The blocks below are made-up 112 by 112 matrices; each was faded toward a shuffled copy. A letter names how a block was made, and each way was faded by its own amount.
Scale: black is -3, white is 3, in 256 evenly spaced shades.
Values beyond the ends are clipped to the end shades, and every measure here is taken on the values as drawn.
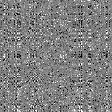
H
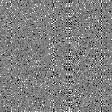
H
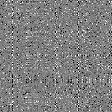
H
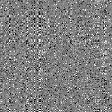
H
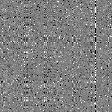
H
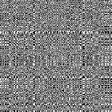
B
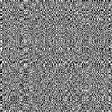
B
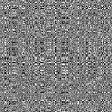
B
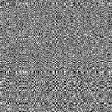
B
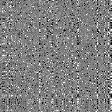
H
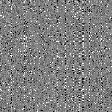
H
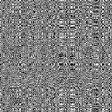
B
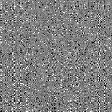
H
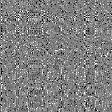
H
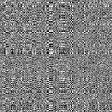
B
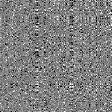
H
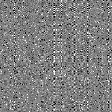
H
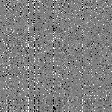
H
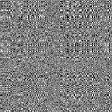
B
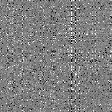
H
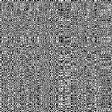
B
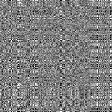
B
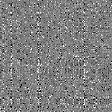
H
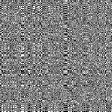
B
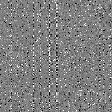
H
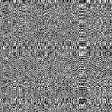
B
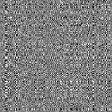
B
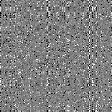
H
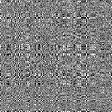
B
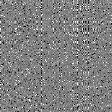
H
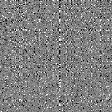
H
